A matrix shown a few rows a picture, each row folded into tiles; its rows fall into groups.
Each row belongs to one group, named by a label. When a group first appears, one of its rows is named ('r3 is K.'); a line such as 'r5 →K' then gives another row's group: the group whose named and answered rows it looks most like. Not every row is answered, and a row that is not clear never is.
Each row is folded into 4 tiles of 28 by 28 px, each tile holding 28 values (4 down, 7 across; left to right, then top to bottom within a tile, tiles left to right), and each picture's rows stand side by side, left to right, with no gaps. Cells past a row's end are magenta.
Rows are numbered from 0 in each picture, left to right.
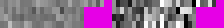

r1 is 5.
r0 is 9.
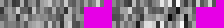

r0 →5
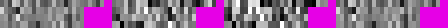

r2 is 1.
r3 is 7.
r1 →1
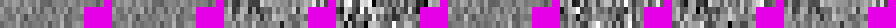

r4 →7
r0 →7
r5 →5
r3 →1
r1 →7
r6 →9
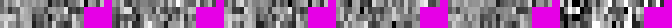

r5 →5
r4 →7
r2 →7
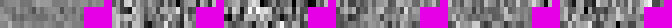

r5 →9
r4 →9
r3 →5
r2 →1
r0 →9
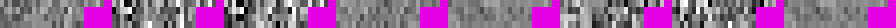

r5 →7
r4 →9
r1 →5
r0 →5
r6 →1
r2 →5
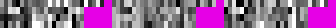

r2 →5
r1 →7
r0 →5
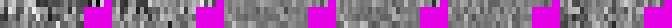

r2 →9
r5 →5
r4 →7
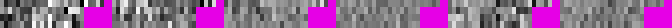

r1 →1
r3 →7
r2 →9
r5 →7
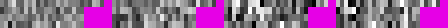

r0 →1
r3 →5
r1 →5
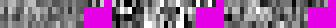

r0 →1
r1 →5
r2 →1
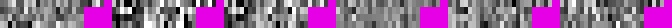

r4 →7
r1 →5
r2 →5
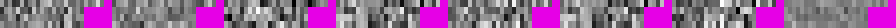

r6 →5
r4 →5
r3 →7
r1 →1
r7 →9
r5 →7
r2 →1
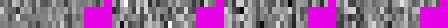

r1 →1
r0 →7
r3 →5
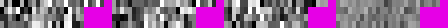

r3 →7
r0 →5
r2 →1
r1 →5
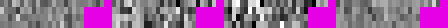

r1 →7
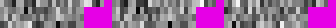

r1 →9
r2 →1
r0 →9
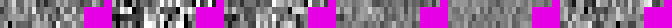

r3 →1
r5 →9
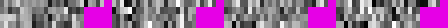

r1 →5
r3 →1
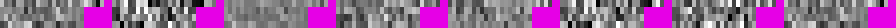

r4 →9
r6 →5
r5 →1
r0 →9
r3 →5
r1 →1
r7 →9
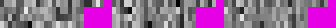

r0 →1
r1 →7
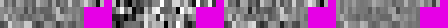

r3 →9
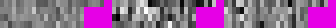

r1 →1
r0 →1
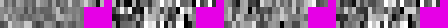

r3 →5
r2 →9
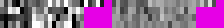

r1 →9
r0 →5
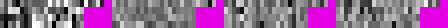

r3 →9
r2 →7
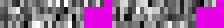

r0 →5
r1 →1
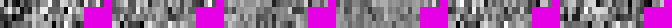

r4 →1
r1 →1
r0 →5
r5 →1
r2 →7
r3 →9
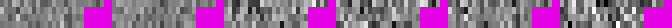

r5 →1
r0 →7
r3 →9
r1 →7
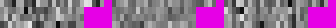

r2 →7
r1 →1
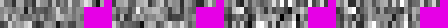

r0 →9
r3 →5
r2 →5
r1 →1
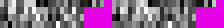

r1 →1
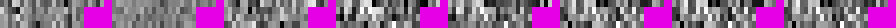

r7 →1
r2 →9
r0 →7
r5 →1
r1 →7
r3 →1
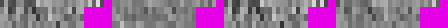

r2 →9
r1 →9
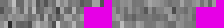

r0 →1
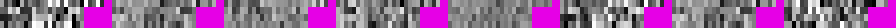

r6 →7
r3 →7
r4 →7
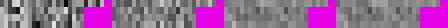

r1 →5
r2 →9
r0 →7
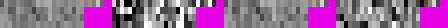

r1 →5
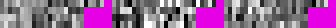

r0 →7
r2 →1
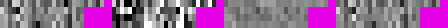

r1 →5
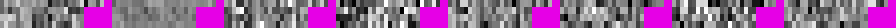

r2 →5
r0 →7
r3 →5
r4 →7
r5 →1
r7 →9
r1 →9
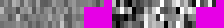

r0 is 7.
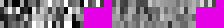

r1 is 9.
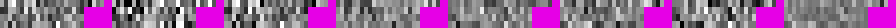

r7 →9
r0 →1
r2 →1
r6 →1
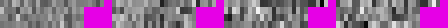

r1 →7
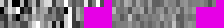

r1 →7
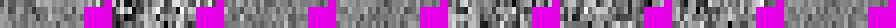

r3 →7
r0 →9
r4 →7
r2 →7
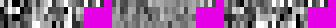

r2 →5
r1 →9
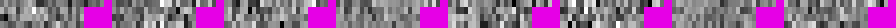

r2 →9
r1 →5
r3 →9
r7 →9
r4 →7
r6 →7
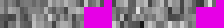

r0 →5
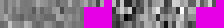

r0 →9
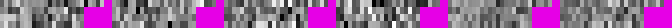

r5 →5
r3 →1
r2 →5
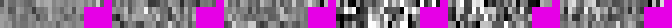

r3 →5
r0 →9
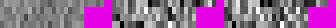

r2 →1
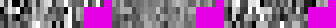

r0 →5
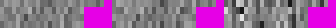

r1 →7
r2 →7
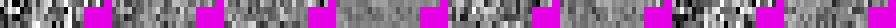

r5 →9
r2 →9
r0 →5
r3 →9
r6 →5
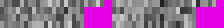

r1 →7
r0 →5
